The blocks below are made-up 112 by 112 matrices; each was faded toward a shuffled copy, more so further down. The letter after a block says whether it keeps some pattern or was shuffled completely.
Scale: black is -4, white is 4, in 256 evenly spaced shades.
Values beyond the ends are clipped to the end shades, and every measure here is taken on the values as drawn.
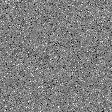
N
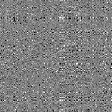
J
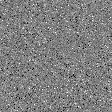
N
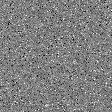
N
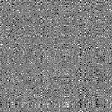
J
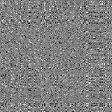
J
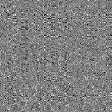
J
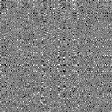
J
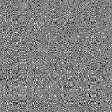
J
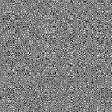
J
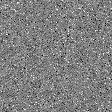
N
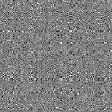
J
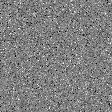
N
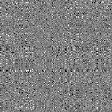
J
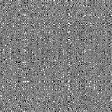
J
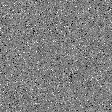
N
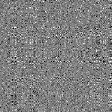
J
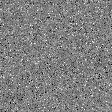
N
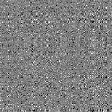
J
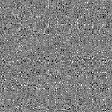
J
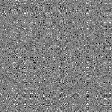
J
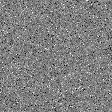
N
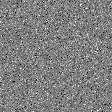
N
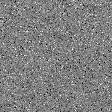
N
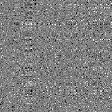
J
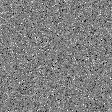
N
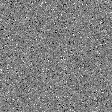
N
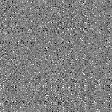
J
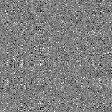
J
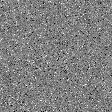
N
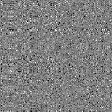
J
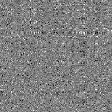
J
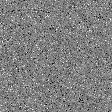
N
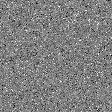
N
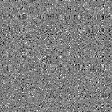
J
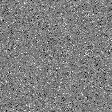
N
